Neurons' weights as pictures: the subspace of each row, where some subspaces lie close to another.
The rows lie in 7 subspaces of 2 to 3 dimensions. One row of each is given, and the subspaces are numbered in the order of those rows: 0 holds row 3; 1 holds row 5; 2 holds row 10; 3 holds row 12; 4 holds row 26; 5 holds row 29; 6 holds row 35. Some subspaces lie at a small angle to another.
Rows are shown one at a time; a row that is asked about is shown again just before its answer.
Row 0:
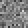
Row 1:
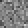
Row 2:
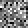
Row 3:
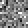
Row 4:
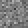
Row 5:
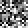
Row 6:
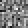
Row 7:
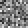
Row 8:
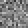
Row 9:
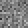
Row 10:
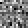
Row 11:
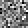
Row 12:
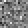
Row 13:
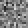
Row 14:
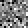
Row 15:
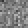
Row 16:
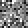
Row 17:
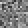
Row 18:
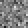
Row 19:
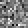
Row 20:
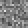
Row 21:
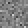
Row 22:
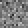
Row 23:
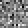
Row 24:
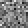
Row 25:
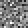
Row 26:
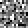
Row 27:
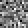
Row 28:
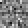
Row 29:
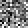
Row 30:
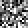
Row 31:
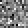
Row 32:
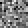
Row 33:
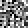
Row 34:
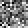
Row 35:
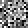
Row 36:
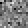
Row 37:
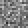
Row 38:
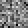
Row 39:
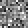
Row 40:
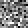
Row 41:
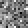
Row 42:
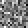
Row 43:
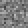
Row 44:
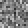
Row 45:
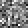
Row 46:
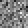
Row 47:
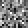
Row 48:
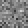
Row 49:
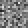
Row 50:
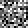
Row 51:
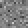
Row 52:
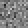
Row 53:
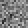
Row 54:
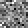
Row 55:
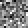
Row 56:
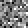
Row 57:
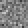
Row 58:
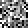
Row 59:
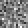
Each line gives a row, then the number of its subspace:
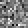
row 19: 4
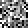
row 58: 6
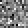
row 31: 4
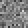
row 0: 0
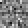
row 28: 2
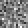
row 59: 1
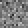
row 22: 4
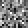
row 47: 1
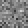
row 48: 1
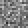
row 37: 0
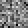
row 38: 5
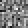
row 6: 2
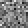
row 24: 5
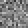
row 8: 5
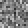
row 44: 5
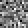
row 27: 5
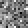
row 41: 0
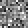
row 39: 0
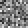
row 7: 5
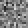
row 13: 1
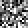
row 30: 1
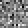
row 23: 4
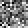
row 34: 1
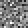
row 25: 0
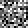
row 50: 6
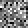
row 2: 6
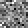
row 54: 5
